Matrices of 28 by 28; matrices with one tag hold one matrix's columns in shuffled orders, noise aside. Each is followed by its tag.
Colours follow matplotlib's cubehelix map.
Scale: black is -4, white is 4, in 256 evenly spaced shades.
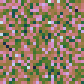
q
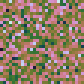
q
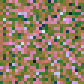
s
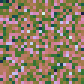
s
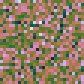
q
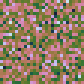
q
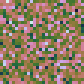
q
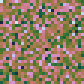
q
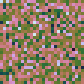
q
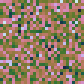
q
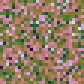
q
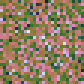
s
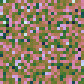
q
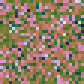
q
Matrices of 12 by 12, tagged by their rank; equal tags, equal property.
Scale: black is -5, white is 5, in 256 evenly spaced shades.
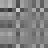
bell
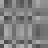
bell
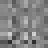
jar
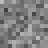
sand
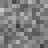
sand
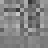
jar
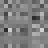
jar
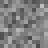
sand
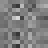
jar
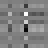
bell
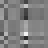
bell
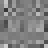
jar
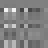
bell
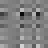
bell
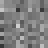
jar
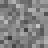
sand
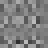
jar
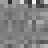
jar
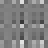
bell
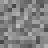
sand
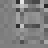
jar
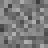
sand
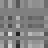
bell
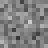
sand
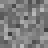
sand
